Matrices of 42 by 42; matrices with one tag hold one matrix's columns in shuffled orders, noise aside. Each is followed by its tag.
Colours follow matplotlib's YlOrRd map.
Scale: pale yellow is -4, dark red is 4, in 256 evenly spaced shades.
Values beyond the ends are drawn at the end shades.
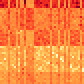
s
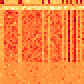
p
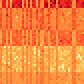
s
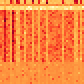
p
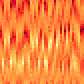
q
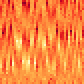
q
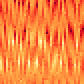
q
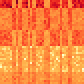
s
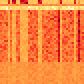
p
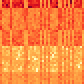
s
